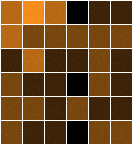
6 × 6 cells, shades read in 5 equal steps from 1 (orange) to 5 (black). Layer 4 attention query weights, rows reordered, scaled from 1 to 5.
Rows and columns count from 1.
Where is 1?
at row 1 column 2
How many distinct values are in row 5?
2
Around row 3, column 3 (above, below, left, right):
3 4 2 4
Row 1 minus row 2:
0 -2 -1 2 1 1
